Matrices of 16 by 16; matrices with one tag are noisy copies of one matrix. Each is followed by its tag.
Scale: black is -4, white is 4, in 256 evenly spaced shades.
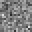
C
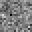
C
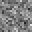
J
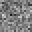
C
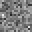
C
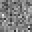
C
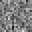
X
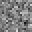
J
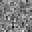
X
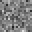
X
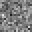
C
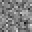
J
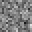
J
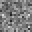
C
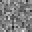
X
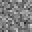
J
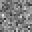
C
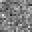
C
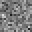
C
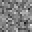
J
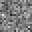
C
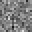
X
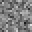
J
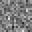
X
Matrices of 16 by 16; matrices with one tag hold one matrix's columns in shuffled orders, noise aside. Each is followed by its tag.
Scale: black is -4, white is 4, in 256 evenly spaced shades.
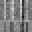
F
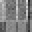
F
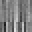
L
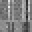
F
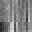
L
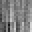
L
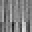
L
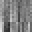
L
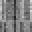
F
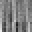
L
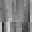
L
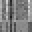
F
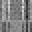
F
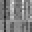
F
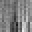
L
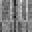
F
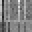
F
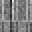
F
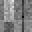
F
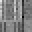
F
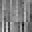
L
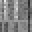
F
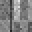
F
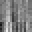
L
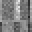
F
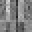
F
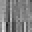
L
